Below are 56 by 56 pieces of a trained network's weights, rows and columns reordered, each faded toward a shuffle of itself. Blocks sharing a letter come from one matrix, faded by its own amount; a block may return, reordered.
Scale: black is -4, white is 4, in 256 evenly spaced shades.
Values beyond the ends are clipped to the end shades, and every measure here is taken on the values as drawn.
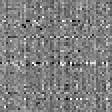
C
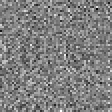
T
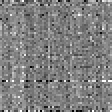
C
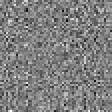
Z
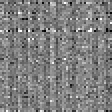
C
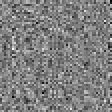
Z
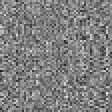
Z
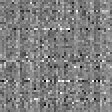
C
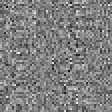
Z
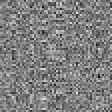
Z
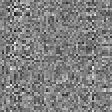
Z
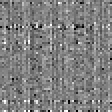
C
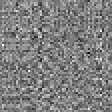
Z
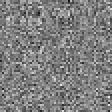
Z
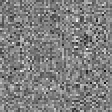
T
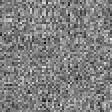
T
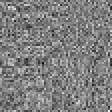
T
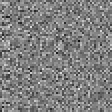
T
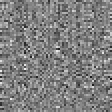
Z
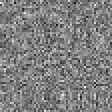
T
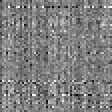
C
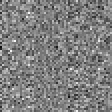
Z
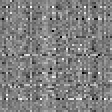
C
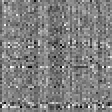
C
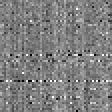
C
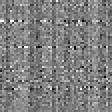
C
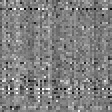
C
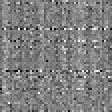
C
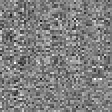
Z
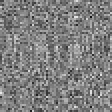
T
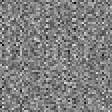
T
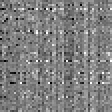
C
